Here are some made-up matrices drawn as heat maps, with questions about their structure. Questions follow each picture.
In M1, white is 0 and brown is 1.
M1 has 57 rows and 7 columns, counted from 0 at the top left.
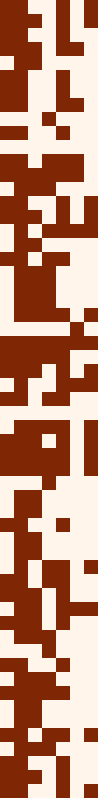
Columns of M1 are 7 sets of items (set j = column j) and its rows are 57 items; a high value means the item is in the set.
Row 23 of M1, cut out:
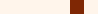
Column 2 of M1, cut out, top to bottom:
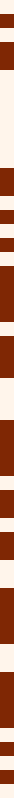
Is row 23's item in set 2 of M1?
no
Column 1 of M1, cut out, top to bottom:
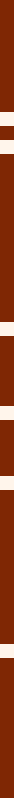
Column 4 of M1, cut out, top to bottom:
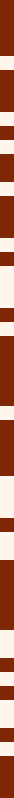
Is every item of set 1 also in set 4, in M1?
no
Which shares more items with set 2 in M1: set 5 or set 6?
set 6
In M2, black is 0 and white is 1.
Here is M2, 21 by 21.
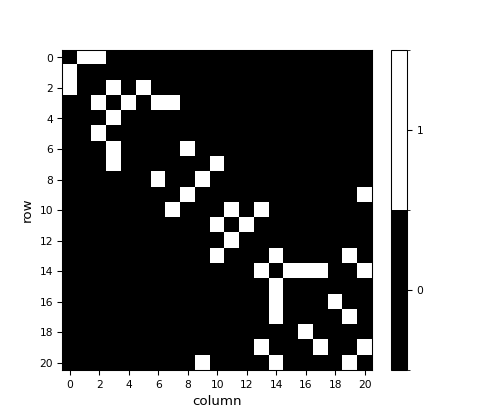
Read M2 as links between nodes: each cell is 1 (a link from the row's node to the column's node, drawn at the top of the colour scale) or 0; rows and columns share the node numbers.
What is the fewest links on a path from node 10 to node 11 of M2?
1
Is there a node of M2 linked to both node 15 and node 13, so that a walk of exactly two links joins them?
yes
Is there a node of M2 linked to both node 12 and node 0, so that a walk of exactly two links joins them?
no
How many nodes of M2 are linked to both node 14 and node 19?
3
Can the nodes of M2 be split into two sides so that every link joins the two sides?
no
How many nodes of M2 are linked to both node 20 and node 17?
2
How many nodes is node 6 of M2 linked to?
2
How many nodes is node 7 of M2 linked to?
2
